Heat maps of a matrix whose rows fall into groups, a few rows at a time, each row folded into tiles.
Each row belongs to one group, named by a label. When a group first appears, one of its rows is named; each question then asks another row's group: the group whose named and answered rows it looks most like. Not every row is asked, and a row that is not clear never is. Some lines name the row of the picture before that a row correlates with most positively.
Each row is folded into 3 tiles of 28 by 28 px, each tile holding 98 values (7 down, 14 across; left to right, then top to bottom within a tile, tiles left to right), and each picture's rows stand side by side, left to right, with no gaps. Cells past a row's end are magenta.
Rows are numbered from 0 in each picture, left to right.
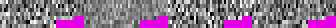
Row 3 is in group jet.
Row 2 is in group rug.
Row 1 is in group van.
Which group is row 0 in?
jet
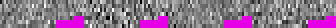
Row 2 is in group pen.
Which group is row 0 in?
van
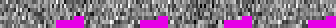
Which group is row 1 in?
van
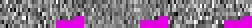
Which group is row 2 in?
van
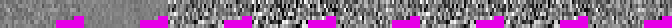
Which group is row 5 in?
jet
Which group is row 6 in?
jet
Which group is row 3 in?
jet
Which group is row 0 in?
pen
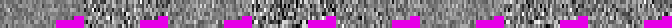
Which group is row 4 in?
rug
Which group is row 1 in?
pen
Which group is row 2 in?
van
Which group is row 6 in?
jet
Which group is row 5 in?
van
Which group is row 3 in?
jet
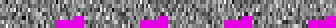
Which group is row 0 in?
rug
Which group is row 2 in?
pen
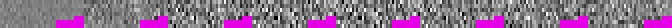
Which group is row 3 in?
rug
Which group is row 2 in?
pen
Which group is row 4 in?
rug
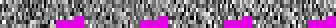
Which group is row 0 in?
jet
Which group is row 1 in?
rug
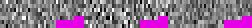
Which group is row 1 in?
rug
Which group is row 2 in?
jet
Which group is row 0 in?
pen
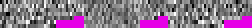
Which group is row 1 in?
pen
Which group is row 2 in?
jet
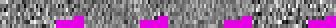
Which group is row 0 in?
jet
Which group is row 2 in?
van
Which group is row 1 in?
pen
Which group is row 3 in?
van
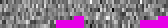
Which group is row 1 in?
pen
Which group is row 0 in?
van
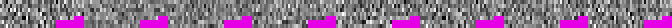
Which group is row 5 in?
rug
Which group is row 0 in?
rug
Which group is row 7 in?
rug
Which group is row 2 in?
jet
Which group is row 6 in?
pen
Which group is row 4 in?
jet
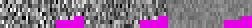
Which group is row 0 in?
rug
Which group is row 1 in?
jet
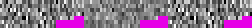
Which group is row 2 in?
rug
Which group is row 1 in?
pen
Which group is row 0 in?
rug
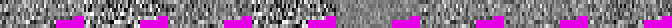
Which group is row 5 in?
van
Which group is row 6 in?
van
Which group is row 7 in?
jet
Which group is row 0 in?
van
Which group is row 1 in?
jet
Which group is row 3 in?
jet
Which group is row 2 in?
jet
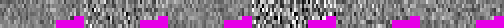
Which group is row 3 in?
rug
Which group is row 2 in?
pen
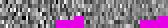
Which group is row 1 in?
van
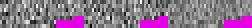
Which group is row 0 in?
van
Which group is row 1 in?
pen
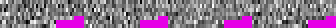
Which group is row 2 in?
van
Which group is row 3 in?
van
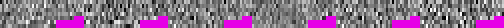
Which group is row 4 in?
rug
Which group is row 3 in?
pen
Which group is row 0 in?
van
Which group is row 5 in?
rug
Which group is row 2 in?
rug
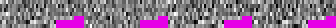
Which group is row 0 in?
jet
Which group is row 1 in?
rug
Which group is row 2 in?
jet
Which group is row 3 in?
jet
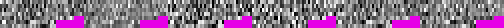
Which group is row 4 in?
jet
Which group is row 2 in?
jet
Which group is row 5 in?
van
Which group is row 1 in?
van
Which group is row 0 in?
jet
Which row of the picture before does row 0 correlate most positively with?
3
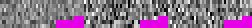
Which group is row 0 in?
van
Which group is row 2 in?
rug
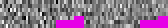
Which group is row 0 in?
rug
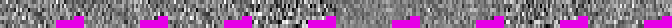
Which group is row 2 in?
pen
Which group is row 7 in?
van
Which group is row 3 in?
jet
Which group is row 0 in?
pen
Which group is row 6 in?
jet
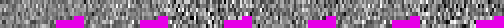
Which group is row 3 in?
pen
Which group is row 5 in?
jet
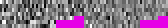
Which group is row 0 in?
jet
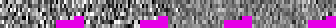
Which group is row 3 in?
pen
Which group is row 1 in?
jet
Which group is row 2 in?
pen
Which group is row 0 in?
rug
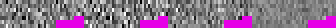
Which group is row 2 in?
pen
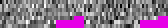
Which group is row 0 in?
van
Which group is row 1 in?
jet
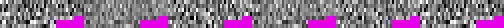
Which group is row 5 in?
jet
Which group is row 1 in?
van
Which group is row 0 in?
jet
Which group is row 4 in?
rug
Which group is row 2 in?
rug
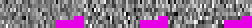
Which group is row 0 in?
rug
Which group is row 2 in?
van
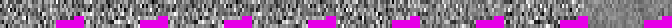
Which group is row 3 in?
jet
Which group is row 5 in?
van
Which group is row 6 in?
van
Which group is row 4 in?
rug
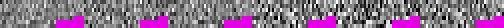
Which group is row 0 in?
van
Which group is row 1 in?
pen
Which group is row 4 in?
jet
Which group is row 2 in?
van
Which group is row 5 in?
rug
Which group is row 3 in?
rug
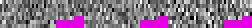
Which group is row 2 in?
rug
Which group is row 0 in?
jet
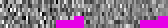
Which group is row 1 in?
van
